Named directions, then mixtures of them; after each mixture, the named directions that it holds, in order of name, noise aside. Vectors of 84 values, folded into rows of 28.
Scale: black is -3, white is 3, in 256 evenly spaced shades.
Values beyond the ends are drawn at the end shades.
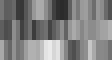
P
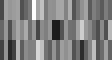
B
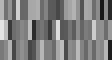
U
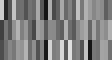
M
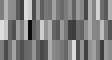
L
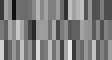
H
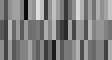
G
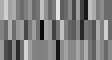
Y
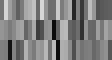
B, G, Y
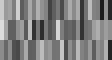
U, Y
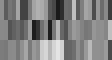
P, U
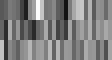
G, H, P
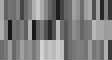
P, U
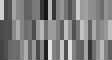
M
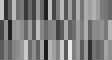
M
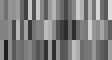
G, L
